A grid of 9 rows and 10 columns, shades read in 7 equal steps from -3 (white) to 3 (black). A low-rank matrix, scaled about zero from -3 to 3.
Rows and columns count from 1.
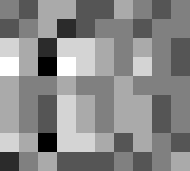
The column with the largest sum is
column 3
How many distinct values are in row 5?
2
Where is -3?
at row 4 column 1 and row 4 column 4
